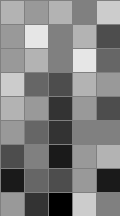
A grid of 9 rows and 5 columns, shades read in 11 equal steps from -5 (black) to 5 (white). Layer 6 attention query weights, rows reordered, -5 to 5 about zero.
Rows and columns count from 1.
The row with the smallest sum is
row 8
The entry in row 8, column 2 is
-1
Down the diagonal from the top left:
2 4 0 2 -2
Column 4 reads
0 2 4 2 1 0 1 1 3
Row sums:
8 5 6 3 -1 -3 -3 -10 -4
